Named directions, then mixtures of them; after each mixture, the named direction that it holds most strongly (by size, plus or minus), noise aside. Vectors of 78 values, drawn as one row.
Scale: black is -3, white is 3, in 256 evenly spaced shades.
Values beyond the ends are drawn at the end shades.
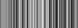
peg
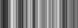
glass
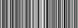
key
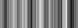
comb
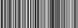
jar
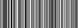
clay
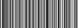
key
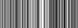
peg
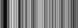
glass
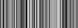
jar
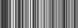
glass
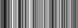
glass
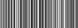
key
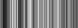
glass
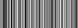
clay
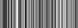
clay
